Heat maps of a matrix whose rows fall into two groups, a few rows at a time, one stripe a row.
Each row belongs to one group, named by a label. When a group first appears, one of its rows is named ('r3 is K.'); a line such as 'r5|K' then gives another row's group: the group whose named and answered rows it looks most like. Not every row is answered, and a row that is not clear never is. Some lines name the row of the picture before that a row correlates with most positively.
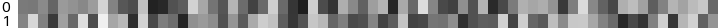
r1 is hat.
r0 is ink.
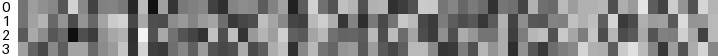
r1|hat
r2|hat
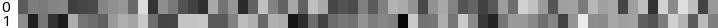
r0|hat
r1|ink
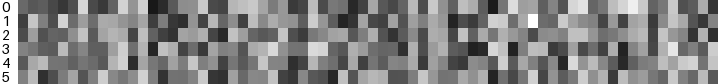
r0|ink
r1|hat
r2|ink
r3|hat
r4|hat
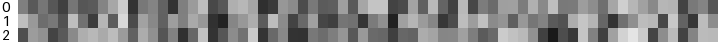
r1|ink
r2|ink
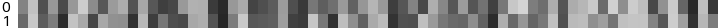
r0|ink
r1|ink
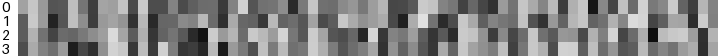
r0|ink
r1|ink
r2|hat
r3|hat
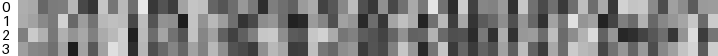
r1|hat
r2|hat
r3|hat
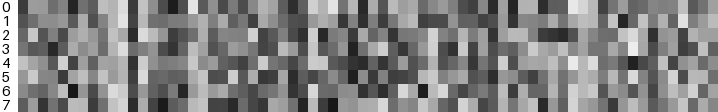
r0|hat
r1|hat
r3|ink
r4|hat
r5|ink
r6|hat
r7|ink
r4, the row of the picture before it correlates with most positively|2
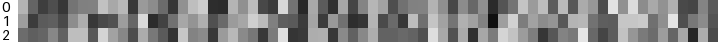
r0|ink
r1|ink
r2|ink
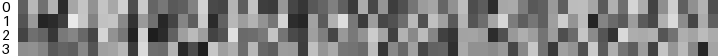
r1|ink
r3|hat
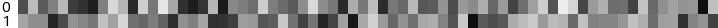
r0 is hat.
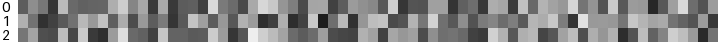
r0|hat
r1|ink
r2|hat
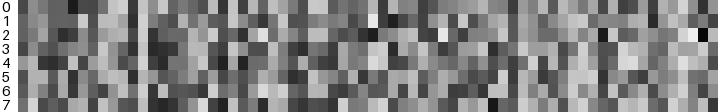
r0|hat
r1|ink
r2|hat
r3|ink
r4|ink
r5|hat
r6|hat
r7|ink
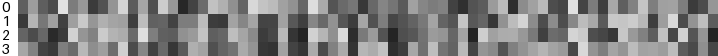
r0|hat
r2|ink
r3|ink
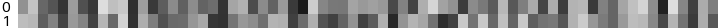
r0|ink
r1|ink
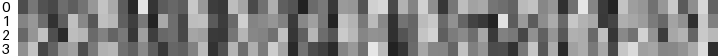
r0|ink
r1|ink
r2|ink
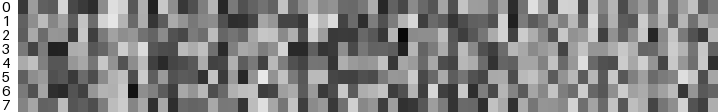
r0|hat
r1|hat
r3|ink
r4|ink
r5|hat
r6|ink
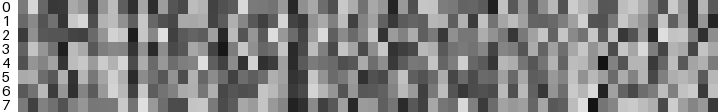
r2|hat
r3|ink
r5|hat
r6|hat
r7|ink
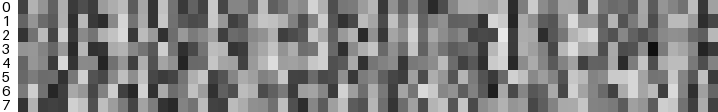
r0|hat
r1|hat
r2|hat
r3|hat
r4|hat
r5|ink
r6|ink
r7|ink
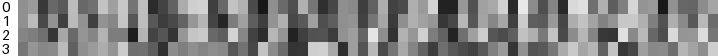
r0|ink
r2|ink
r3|hat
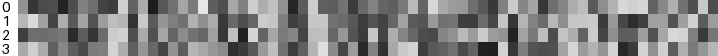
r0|ink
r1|hat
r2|hat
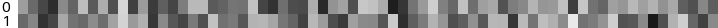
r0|ink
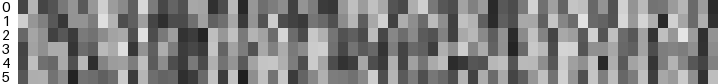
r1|ink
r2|hat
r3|hat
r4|hat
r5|hat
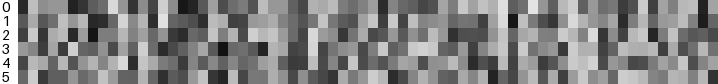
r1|hat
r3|ink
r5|ink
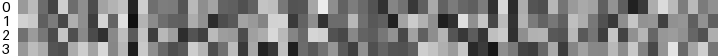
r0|hat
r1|ink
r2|hat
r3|ink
